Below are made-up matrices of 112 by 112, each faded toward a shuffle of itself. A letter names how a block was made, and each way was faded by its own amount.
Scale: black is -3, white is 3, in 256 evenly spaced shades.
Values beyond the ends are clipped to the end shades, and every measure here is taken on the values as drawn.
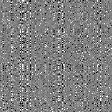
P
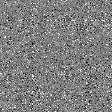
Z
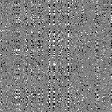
P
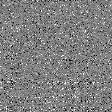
Z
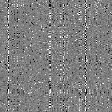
P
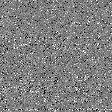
Z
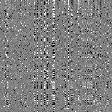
P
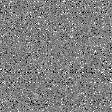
Z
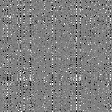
P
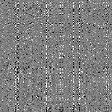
P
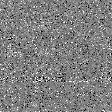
Z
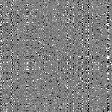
P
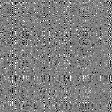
P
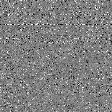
Z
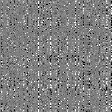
P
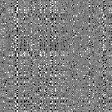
P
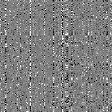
P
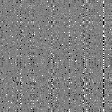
P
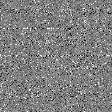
Z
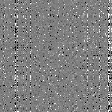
P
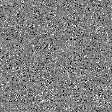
Z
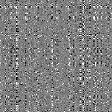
P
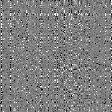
P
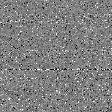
Z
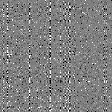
P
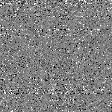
Z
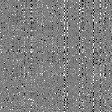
P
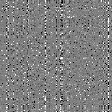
P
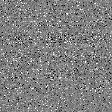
Z
